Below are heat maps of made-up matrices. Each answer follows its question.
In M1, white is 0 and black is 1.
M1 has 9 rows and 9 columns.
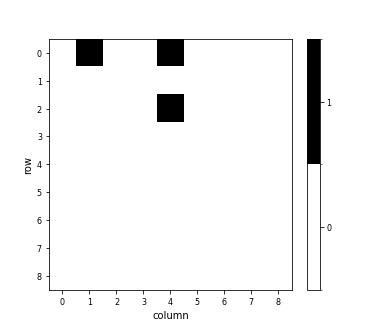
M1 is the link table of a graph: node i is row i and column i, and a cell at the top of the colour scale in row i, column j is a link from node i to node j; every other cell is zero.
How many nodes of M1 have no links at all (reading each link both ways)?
5
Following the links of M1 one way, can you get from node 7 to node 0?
no
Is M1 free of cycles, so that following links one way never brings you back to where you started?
yes
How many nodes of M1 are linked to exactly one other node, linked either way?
2
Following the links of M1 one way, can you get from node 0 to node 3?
no
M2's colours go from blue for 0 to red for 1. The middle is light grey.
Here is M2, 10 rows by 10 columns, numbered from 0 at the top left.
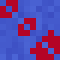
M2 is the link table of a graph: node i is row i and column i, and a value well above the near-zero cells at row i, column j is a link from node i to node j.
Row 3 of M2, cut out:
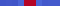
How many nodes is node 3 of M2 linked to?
2
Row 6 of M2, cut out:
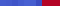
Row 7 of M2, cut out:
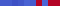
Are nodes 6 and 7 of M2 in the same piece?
yes
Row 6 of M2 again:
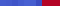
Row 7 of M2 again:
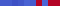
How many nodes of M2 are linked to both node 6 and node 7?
2
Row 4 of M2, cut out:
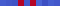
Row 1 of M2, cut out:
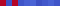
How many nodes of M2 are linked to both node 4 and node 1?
0
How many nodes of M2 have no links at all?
0
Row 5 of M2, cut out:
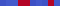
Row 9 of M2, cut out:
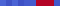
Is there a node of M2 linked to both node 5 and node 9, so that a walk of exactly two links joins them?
yes
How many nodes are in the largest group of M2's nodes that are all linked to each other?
4
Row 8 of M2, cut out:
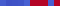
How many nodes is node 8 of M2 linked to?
4
